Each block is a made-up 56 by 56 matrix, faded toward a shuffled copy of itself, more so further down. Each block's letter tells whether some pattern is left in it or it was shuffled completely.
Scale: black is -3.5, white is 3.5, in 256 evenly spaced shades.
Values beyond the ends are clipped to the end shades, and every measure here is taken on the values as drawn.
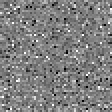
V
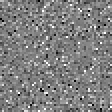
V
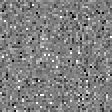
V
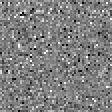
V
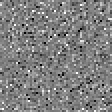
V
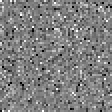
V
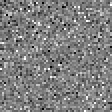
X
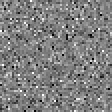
V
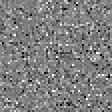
V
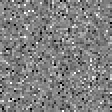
X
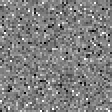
X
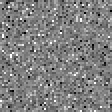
X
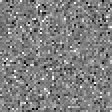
X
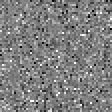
X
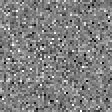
V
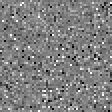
V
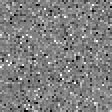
X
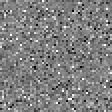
V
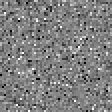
X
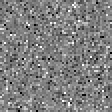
X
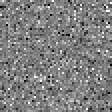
V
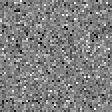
V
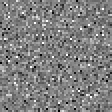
V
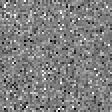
V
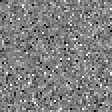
X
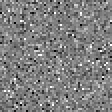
X
